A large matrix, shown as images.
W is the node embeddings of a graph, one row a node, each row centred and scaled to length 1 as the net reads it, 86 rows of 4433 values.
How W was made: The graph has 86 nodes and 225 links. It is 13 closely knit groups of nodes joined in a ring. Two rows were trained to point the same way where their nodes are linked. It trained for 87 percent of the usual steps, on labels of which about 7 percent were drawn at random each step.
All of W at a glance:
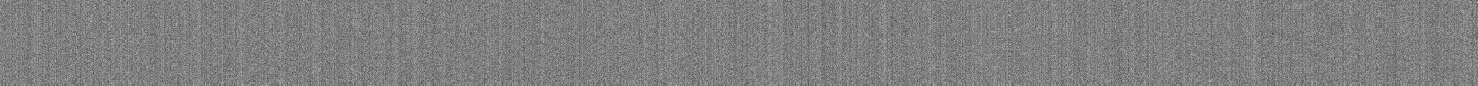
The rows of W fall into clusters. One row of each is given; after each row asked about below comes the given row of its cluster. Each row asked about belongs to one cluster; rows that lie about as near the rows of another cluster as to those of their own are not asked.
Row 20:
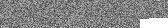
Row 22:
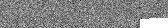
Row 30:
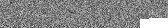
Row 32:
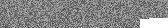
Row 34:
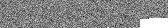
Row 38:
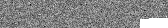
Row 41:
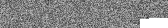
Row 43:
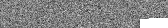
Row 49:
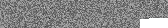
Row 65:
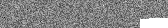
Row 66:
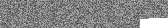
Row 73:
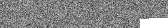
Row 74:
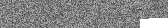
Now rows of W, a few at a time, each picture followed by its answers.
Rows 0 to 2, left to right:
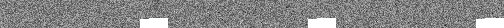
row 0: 49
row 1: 66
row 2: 65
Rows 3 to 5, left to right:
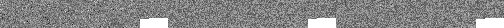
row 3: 43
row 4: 38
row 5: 41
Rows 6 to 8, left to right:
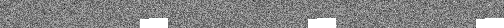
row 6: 30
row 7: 73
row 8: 41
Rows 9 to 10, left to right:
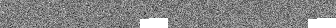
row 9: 20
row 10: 30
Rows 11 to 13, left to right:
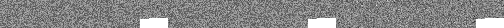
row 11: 66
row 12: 38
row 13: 65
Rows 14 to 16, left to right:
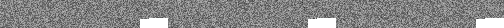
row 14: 32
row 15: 32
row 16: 34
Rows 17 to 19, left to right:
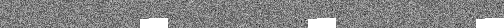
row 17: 43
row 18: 22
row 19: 73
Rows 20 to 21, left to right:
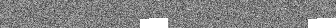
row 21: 34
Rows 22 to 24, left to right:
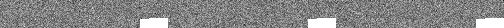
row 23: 73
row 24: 34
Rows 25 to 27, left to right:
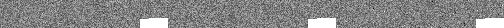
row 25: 73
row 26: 22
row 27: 73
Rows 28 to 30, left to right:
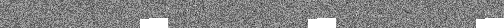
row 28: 30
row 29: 66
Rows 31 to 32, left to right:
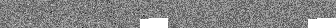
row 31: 66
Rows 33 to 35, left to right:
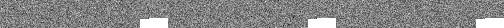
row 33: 34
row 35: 43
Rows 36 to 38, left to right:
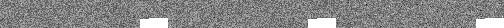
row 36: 20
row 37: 49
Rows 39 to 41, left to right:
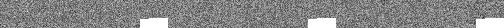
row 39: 22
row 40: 65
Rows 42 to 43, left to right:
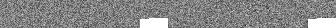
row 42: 65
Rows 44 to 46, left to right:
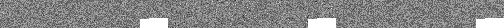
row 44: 20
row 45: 73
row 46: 66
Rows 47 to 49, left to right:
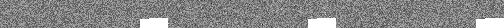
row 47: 22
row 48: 34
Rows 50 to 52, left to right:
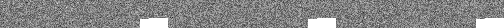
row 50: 38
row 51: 65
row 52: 74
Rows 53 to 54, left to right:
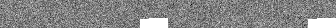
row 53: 32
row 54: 30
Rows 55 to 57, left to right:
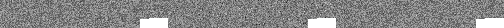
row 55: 41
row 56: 65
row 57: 49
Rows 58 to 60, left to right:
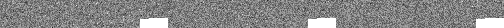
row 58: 38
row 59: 38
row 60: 65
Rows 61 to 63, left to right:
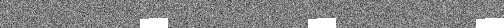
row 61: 22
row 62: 30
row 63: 34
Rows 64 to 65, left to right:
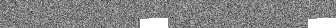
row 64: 34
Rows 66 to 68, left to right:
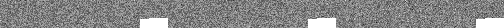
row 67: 38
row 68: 22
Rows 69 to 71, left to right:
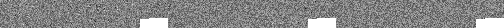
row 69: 22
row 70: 38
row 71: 34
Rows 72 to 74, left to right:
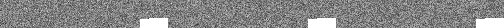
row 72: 41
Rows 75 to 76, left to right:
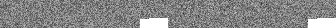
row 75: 30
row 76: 66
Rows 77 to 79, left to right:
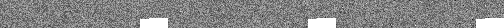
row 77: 22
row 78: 74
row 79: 73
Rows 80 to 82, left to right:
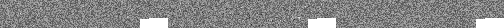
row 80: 32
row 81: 32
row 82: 20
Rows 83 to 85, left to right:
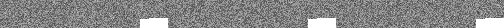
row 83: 20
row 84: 66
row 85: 66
